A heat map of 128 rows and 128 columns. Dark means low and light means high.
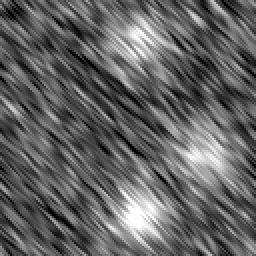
Ninth with the highest average: bottom middle. Average level on the scale: 40%. Bumps: three. Odd rows or columns: none.
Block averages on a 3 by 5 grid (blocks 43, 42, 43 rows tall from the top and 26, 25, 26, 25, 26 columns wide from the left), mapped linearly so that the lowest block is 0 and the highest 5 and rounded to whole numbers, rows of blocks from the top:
0 0 4 1 1
1 0 0 2 2
0 1 5 2 1
